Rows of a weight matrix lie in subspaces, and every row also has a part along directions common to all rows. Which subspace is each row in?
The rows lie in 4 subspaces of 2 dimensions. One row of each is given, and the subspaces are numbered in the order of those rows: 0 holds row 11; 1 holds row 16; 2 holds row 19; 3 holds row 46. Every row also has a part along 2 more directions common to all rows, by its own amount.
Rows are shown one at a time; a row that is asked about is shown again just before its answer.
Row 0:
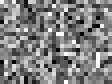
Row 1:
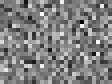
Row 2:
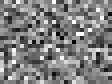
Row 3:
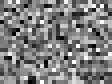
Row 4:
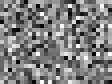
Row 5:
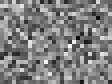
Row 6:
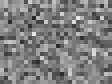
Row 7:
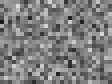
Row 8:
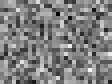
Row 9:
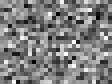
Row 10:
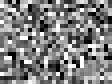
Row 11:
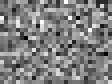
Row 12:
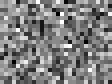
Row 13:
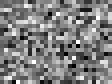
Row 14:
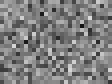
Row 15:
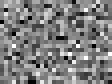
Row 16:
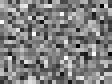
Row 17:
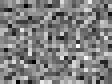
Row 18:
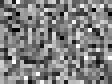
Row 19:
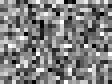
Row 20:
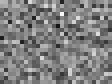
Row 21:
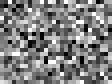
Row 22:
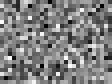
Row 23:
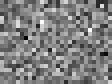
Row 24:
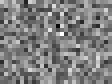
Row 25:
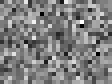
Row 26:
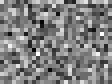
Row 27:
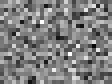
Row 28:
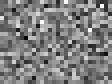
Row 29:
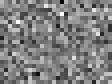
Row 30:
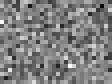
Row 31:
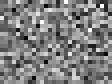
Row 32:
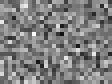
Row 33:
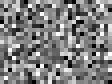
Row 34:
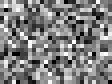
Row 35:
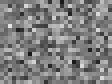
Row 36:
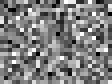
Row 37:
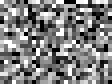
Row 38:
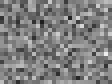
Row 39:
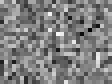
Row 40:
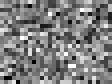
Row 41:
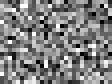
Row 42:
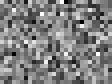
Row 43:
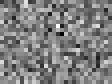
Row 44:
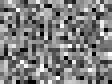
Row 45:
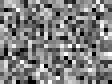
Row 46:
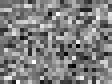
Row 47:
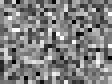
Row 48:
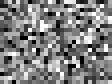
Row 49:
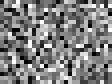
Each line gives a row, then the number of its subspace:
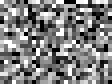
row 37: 2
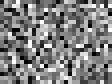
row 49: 2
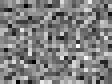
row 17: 3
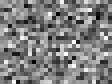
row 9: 3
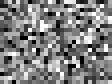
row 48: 3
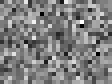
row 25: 0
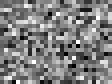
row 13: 3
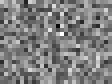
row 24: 1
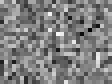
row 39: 1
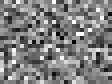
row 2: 1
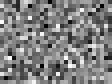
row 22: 3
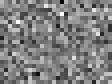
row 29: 1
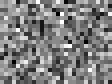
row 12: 2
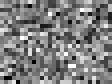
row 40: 3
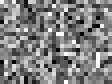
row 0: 1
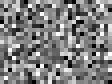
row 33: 3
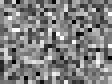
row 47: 1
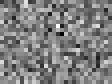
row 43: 1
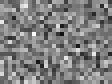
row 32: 1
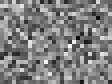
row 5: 2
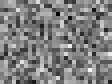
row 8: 2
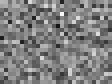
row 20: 1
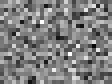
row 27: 0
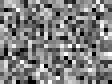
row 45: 2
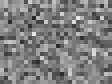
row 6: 1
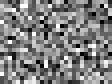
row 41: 1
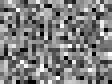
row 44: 2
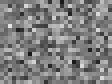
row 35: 3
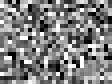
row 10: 3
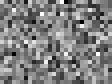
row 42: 0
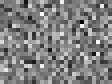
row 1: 0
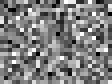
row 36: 3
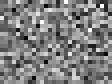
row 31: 0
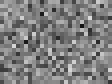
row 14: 0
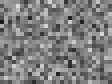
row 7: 3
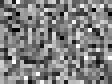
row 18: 1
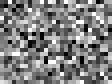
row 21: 2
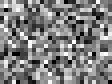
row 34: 2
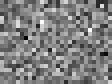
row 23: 0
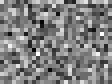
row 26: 2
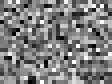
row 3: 0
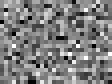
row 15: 0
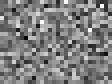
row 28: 0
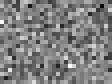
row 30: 3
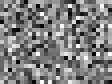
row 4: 3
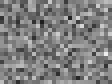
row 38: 0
